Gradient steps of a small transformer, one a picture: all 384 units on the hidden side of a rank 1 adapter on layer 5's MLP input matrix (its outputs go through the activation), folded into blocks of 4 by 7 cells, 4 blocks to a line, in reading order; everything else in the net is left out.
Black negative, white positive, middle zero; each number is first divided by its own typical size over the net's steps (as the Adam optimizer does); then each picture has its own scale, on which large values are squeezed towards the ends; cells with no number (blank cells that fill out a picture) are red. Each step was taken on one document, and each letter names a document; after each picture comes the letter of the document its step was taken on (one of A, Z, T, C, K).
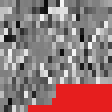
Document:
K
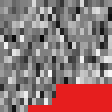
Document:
K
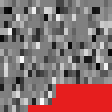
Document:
K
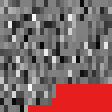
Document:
K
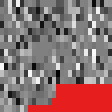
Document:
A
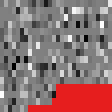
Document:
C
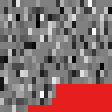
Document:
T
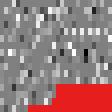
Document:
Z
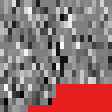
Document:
T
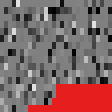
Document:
Z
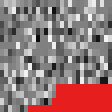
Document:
A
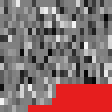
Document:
T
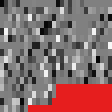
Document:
A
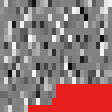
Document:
C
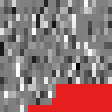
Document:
T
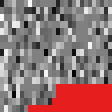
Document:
A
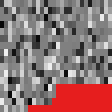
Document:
A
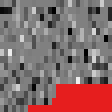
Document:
Z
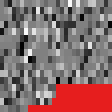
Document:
T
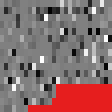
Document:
Z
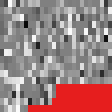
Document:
A
